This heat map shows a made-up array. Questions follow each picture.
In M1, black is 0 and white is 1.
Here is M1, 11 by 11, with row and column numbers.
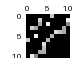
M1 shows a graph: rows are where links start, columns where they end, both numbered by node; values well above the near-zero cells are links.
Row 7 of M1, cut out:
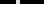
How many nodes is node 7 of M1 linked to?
1
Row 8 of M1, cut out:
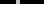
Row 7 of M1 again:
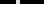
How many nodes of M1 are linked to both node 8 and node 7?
1
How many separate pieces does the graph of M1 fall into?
1
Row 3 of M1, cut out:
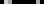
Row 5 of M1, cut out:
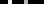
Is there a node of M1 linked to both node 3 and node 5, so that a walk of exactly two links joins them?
yes
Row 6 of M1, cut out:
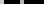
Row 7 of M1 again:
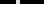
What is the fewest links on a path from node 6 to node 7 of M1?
6
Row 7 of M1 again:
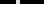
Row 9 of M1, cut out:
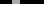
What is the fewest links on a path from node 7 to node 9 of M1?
2
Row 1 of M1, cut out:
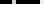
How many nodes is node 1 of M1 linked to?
2
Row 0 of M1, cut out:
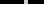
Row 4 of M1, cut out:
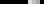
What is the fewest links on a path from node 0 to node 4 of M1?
6
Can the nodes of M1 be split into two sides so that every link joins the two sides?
yes
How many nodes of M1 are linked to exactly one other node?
3
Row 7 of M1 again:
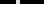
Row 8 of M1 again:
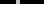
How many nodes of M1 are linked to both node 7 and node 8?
1
